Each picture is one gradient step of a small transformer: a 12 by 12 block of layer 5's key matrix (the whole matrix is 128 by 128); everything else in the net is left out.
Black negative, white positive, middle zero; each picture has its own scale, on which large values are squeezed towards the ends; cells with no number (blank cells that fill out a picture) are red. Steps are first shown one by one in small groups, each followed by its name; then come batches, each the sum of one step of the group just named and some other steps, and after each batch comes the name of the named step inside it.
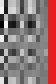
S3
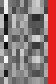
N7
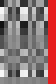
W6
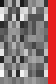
W6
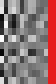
S3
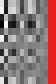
S3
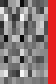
W6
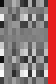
W6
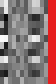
N7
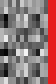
N7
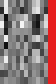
N7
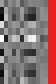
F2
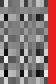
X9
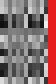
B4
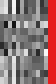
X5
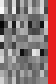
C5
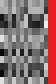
B4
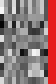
C5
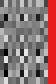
X9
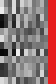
C5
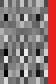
X9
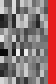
C5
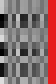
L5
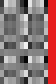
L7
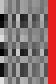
L5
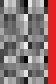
L7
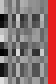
L5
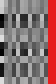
L5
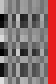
L5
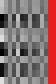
L5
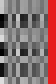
L5
